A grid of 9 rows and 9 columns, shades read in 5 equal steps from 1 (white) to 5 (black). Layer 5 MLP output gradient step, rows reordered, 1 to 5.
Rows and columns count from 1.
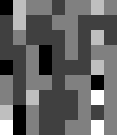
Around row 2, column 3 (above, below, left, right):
3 4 2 4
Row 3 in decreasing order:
4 4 4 4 4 4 3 3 2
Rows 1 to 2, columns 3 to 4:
3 3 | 4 4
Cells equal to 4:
33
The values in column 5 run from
3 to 4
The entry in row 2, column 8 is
4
